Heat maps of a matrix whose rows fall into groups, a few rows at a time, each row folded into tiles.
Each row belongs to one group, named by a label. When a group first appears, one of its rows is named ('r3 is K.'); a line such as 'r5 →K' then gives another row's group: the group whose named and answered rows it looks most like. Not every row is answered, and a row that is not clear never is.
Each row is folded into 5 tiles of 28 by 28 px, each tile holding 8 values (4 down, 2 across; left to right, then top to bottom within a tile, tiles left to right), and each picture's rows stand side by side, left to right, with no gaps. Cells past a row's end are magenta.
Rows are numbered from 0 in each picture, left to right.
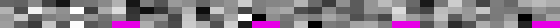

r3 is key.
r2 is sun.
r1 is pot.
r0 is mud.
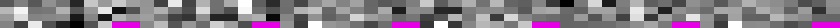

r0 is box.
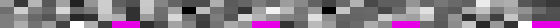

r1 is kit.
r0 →mud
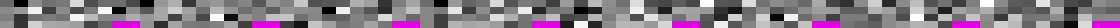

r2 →kit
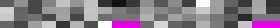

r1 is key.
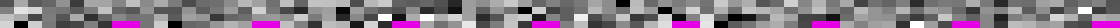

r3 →pot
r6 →mud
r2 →pot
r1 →sun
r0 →box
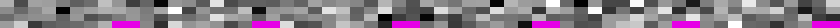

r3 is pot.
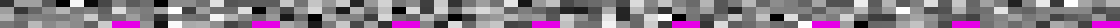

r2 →pot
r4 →pot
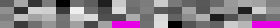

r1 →sun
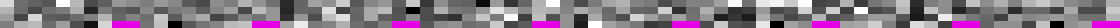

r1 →sun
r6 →mud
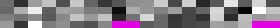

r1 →kit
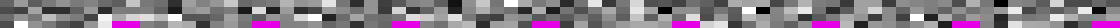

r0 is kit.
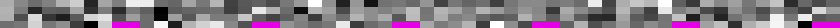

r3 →mud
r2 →pot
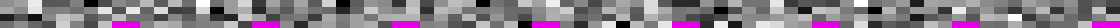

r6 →sun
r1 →mud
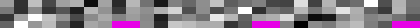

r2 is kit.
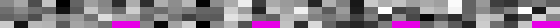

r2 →box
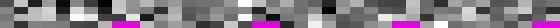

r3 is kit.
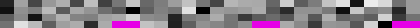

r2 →pot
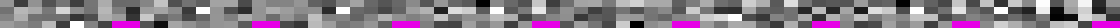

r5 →pot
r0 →mud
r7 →mud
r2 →kit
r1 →kit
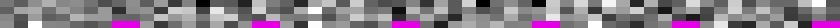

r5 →key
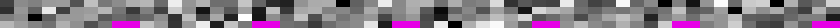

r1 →pot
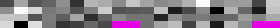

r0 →box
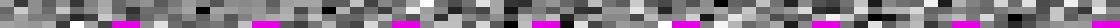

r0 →mud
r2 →kit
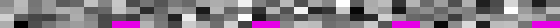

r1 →pot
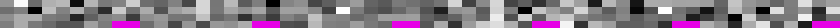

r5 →pot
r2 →kit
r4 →box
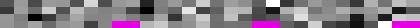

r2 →box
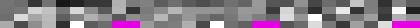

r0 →mud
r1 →mud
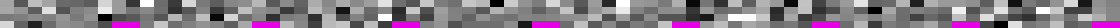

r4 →key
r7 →kit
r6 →sun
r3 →pot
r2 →pot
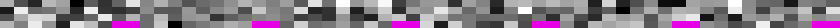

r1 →sun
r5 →pot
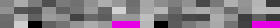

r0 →sun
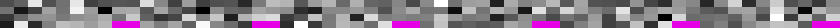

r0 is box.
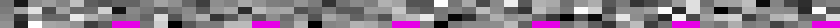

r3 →kit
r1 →sun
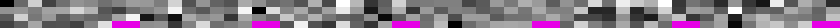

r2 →key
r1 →pot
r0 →box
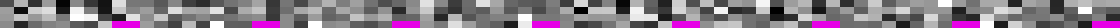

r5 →mud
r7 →box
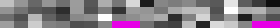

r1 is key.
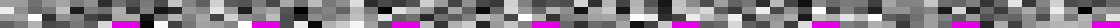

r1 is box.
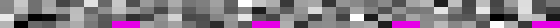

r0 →kit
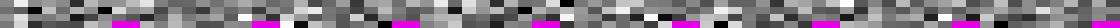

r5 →box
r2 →box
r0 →sun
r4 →key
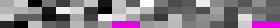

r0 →kit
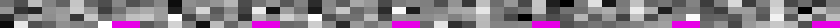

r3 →key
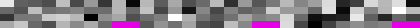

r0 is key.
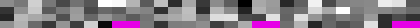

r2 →key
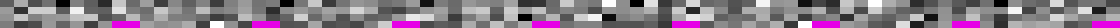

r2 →box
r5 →key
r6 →pot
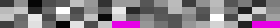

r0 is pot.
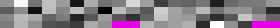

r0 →sun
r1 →mud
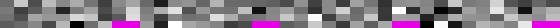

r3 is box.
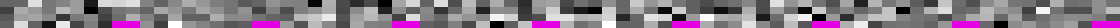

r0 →key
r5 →pot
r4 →pot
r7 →kit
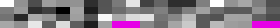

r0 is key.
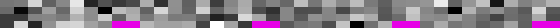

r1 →mud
